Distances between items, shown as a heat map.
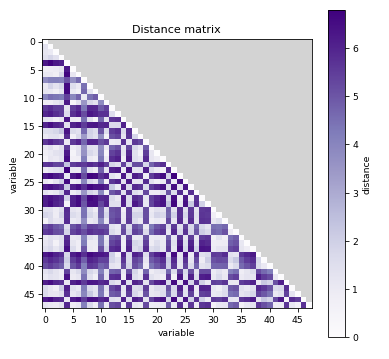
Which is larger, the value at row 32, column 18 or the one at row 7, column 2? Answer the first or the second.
the first
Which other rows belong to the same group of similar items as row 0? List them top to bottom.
1, 2, 3, 5, 6, 8, 9, 11, 14, 16, 17, 19, 20, 21, 23, 25, 27, 30, 31, 32, 35, 36, 37, 41, 42, 44, 45, 47
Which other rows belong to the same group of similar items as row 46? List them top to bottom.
4, 12, 13, 15, 18, 22, 24, 26, 28, 29, 33, 34, 38, 39, 40, 43
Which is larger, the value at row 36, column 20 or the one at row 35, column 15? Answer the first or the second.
the second
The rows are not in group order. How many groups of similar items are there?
3
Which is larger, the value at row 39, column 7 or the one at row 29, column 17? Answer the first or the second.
the second
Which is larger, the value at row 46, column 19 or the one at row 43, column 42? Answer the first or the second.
the second
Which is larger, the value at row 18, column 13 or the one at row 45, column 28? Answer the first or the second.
the second
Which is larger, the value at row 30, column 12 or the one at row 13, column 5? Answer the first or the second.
the second
